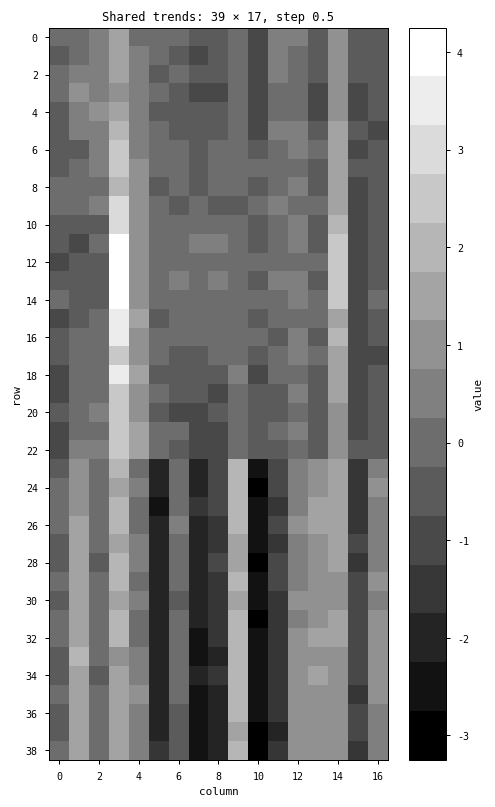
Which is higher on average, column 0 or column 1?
column 1
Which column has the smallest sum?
10
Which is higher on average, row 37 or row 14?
row 14
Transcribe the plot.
Title: Shared trends: 39 × 17, step 0.5
x-axis: column, ticks 0 2 4 6 8 10 12 14 16
y-axis: row, ticks 0 2 4 6 8 10 12 14 16 18 20 22 24 26 28 30 32 34 36 38 (0 at the top)
Colour bar: value, ticks -3 -2 -1 0 1 2 3 4
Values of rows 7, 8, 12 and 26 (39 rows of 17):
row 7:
-0.5 0 0.5 2.5 1 0 0 -0.5 0 0 0 0 0 -0.5 1.5 -0.5 -0.5
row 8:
0 0 0 2 1 -0.5 0 -0.5 0 0 -0.5 0 0.5 -0.5 1.5 -1 -0.5
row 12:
-1 -0.5 -0.5 4 1 0 0 0 0 0 0 0 0 0 2.5 -1 -0.5
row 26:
0 1.5 0 2 0 -2 0.5 -2 -1.5 2 -2.5 -1 1 1.5 1.5 -1.5 0.5
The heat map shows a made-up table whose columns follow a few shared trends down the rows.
